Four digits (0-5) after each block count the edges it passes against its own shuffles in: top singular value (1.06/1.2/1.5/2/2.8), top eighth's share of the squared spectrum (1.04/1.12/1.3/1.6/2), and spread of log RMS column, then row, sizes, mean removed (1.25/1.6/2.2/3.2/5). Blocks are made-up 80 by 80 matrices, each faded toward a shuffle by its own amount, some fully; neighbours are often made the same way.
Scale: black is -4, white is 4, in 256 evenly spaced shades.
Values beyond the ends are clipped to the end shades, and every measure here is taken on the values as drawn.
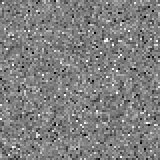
1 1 0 0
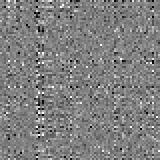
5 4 3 3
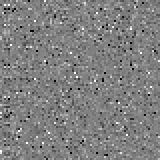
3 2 0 0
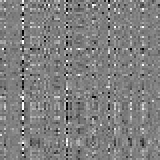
5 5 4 2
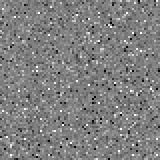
0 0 0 0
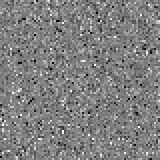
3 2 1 0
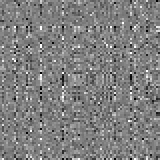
5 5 3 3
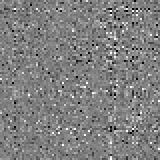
4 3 2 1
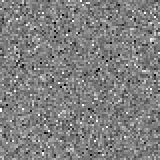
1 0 0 0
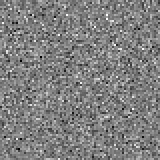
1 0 0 0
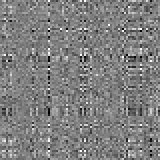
5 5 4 3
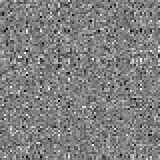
4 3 2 2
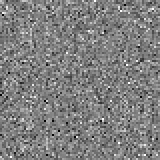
3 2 1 1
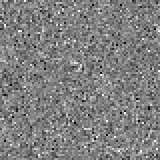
0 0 0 0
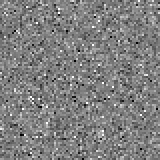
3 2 1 0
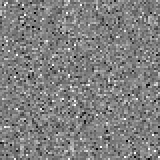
2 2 0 0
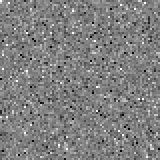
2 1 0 0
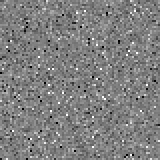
1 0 0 0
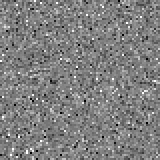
1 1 0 0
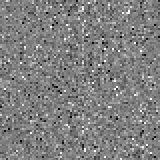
2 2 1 0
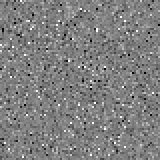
0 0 0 0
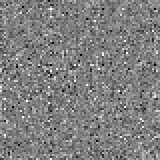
1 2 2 1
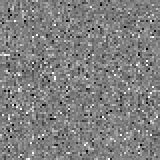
1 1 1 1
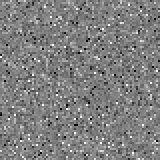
0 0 0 0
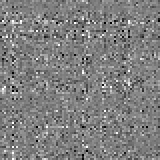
2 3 3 3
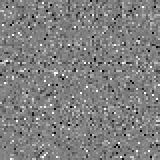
3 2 0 1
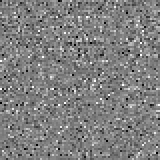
3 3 0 2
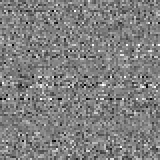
2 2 0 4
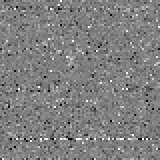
3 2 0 2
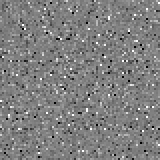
1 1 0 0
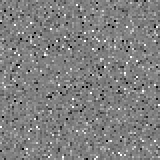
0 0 0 0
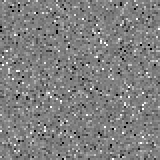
0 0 0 0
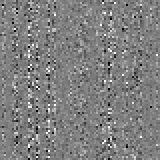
2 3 4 0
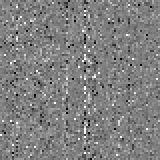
2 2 2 0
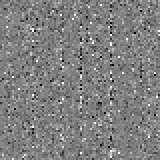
2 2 2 0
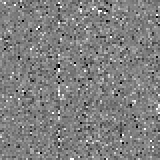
2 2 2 0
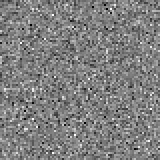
0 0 0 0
